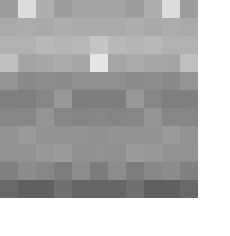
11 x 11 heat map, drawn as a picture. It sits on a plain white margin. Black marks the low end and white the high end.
Overall the values sit about 60% of the way up the scale. Horizontal stripes repeat 2 times down the table. It is mirror symmetric from left to right. The centre is the calmest part. The field climbs toward the top.
